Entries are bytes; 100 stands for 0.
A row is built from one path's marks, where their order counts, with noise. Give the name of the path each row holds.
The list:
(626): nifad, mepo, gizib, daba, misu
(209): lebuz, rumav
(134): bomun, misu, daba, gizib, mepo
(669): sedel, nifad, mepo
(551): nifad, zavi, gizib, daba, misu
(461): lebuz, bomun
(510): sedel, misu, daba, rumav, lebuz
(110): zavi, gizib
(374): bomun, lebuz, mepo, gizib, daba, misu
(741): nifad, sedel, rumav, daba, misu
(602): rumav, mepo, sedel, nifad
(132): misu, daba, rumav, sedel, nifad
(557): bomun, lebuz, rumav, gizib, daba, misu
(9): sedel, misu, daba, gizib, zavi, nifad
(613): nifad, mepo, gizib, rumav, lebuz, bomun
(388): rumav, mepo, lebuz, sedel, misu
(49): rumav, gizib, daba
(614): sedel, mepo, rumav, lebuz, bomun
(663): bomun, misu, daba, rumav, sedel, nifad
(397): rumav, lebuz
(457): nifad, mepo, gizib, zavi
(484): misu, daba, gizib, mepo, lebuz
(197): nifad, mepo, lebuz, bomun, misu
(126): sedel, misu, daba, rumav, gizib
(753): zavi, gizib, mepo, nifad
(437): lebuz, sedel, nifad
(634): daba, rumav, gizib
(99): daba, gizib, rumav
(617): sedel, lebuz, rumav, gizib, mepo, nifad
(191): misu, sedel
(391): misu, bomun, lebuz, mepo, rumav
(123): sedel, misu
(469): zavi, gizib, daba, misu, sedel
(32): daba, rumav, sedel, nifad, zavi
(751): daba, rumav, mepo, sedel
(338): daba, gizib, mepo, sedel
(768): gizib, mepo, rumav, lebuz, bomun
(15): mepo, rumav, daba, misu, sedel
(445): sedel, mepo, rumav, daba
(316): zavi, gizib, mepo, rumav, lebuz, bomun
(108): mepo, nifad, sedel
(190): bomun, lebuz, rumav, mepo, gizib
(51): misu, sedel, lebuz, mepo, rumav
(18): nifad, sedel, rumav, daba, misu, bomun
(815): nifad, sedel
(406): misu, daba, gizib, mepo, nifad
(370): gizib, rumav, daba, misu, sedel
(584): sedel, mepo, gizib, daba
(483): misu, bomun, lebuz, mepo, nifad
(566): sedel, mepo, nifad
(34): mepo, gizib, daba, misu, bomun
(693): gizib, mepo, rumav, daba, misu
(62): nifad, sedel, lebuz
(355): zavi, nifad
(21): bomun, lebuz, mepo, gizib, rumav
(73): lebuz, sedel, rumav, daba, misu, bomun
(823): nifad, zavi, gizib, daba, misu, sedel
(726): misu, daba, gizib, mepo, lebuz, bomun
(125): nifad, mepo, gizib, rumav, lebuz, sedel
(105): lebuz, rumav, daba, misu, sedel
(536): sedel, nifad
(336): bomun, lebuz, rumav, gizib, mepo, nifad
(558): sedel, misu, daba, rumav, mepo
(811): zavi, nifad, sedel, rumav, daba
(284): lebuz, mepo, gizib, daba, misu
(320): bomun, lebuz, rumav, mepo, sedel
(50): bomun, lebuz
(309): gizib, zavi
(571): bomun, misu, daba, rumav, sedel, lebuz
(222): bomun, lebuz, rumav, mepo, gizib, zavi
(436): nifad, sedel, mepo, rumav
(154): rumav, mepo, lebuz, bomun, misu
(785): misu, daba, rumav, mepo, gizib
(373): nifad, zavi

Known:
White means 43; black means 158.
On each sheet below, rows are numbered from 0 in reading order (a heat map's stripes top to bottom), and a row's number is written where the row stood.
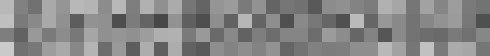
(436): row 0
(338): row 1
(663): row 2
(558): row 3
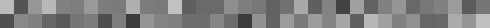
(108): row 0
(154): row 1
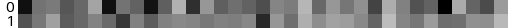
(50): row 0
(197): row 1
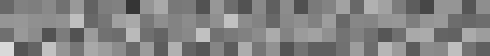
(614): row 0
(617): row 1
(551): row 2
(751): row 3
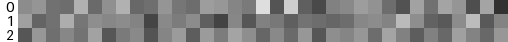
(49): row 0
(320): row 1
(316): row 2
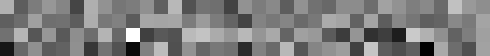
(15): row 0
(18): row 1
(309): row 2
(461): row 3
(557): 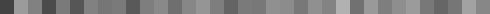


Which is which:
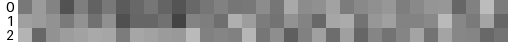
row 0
(284)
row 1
(134)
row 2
(602)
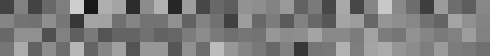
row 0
(397)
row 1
(370)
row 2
(374)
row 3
(21)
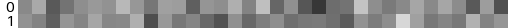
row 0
(99)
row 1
(51)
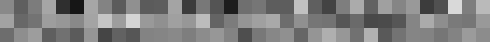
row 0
(191)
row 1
(32)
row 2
(34)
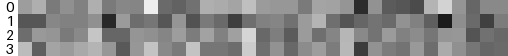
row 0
(457)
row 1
(62)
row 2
(336)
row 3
(566)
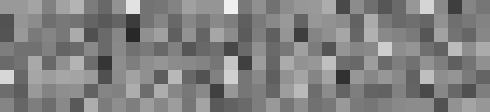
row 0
(753)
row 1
(726)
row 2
(768)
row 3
(388)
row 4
(483)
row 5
(669)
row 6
(437)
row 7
(741)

